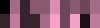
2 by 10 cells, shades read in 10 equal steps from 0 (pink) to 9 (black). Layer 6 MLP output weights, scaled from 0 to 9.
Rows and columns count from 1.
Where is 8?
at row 2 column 9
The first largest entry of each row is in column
1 9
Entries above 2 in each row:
9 6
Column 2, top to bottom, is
3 2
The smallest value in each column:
7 2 7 4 3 0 5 0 5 2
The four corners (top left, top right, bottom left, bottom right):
9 3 7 2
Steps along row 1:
down up down same down up down up down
